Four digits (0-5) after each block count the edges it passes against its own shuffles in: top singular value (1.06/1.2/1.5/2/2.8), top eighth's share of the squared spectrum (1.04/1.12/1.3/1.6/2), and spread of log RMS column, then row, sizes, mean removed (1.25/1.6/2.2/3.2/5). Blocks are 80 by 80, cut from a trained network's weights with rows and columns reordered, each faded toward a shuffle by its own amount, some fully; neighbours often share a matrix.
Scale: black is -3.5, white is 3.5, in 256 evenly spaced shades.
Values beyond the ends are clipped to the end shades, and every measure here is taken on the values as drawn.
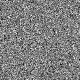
0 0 0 0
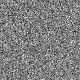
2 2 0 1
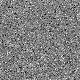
0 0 0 0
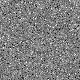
0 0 0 0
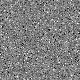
0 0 0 0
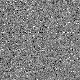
2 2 0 1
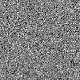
2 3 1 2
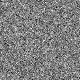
0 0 0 0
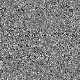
2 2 1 2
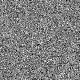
1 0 0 0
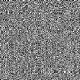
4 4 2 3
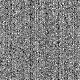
3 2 1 1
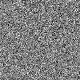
1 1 0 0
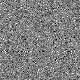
2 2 0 1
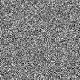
3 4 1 2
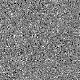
2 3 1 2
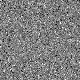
2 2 0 0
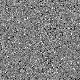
2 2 1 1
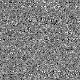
2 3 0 3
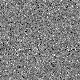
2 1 0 1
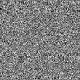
3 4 0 2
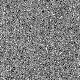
1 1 0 0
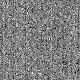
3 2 0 1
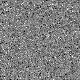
0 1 0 0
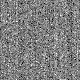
2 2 0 0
